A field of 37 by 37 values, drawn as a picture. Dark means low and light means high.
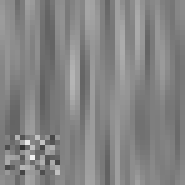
Grain: streaks running down. Slope: none. Roughest part: bottom left. Histogram: heavy tails on both sides. Odd patch: rougher, in the bottom left.
